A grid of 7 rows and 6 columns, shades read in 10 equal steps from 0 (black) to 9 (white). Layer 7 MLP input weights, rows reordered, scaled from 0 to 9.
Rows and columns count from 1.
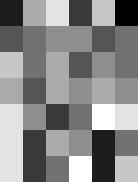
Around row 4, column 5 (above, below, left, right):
5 9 5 5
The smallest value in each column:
1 2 2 2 1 0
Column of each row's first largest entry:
3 3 1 1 5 1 4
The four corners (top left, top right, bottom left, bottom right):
1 0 8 7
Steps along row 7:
down up up down up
